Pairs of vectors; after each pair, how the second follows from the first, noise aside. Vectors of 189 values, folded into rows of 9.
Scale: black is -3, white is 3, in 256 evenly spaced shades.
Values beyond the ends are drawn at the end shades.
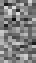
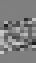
partly zeroed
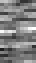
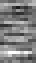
wrapped around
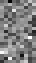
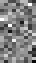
wrapped around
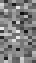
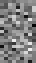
wrapped around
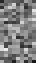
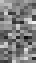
wrapped around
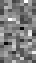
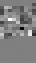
partly zeroed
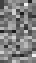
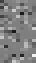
partly zeroed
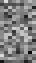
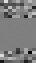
partly zeroed
